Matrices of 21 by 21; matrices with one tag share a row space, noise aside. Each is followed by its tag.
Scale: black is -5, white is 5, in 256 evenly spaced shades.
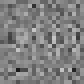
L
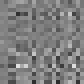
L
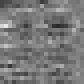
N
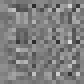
L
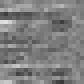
N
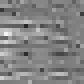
N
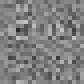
L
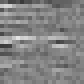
N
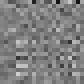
L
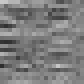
N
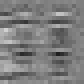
N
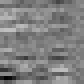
N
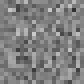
L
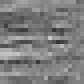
N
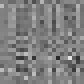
L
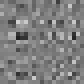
L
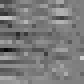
N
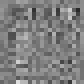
L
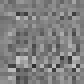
L
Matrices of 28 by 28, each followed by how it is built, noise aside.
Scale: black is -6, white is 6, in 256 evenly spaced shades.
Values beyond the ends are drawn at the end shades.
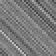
Toeplitz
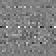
uneven rows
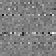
uneven rows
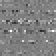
uneven rows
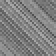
Toeplitz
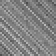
Toeplitz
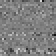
uneven rows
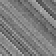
Toeplitz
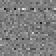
uneven rows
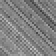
Toeplitz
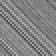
Toeplitz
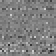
uneven rows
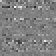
uneven rows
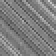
Toeplitz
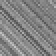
Toeplitz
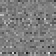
uneven rows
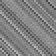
Toeplitz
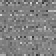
uneven rows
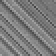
Toeplitz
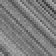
Toeplitz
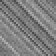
Toeplitz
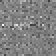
uneven rows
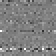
uneven rows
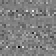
uneven rows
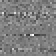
uneven rows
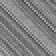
Toeplitz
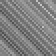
Toeplitz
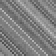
Toeplitz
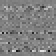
uneven rows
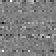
uneven rows
